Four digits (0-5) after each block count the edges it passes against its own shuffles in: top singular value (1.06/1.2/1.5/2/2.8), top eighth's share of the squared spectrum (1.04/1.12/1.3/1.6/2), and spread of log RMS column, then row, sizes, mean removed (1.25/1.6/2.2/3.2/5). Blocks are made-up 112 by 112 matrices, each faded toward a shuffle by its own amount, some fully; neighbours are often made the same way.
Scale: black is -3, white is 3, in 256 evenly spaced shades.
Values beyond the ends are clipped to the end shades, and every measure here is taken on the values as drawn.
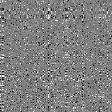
4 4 3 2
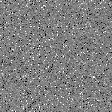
3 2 1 0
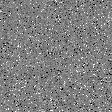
1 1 0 0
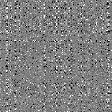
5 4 3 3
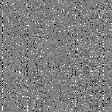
4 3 2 1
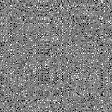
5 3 2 2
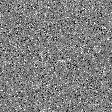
0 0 0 0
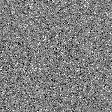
0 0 0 0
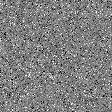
2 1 0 0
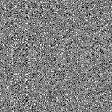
4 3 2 2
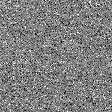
3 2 0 0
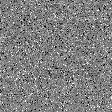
3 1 0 0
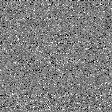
1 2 0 3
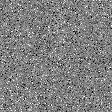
0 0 0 0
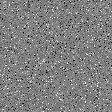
2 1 0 0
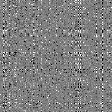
5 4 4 3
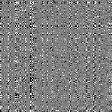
5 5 4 3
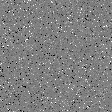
0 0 0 0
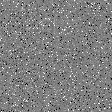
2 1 0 0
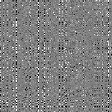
5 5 4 3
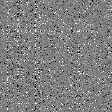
4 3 2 1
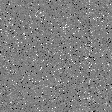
2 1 0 0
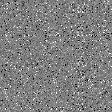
3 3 2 1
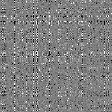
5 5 4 3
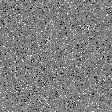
2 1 0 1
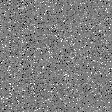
2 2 1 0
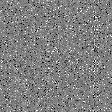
3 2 1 1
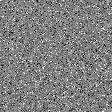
1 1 0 0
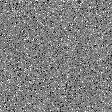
1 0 0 0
